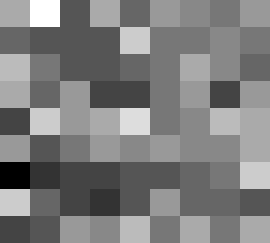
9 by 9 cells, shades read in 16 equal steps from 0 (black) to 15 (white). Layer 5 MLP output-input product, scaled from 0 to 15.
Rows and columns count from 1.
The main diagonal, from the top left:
10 5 5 4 13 9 6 6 10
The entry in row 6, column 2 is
5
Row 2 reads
6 5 5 5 12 7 7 8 7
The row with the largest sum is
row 5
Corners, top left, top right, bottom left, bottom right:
10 9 4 10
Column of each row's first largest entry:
2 5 1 1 5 9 9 1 5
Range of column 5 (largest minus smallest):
9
